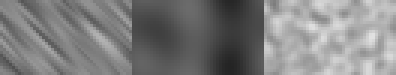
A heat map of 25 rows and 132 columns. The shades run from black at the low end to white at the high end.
It is made of 1 by 3 panels. Panel 1,1: middling, slanting down to the right. Panel 1,2: low, smooth. Panel 1,3: high, blotchy.
